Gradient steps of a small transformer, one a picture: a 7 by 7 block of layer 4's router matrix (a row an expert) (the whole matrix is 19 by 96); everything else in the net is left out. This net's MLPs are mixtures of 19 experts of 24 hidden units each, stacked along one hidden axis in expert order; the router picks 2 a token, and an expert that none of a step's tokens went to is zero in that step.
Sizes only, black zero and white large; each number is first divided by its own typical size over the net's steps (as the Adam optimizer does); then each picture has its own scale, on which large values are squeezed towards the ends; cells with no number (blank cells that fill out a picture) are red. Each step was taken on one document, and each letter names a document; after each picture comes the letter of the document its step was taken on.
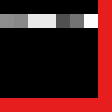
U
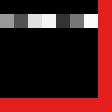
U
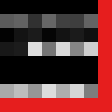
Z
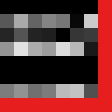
Z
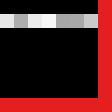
U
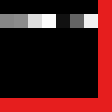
U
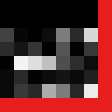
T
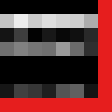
Z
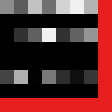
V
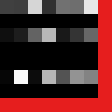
V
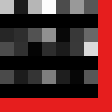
V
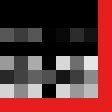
T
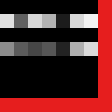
U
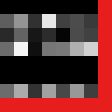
Z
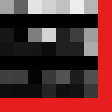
V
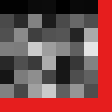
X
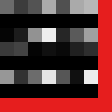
V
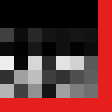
T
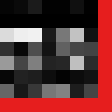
T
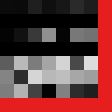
T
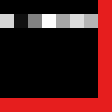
U
